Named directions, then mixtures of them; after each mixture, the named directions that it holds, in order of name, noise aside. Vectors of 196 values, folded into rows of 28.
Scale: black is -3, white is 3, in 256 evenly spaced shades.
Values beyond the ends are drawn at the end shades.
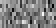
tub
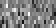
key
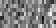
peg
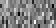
key, tub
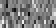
key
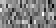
tub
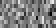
peg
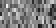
key, peg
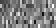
key, tub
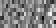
peg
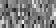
key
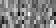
key, peg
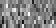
key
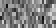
key, peg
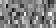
peg, tub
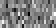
key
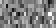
peg, tub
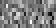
peg, tub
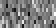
key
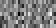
key, peg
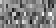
peg, tub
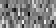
key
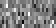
key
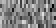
peg, tub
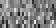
key, tub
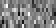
key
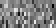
key, tub
